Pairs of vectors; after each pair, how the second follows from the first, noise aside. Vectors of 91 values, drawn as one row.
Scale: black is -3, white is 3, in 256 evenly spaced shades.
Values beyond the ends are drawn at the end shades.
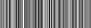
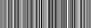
reversed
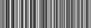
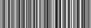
reversed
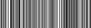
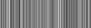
shrunk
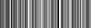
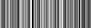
reversed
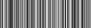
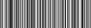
copied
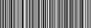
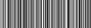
reversed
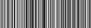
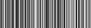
reversed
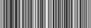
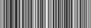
copied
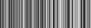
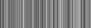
shrunk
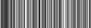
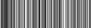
copied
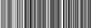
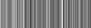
shrunk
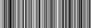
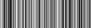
copied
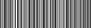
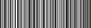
copied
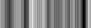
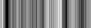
reversed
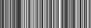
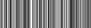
reversed
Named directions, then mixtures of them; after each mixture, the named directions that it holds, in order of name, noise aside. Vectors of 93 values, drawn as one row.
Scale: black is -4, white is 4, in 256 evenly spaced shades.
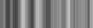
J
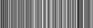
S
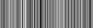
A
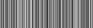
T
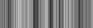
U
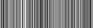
A, T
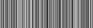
T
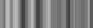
J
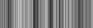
U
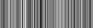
A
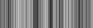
U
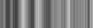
J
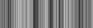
U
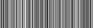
A, T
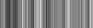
A, J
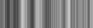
J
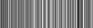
S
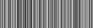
T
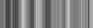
J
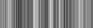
U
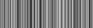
A, T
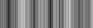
J, U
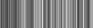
J, S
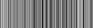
S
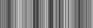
U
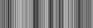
U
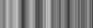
J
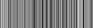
S
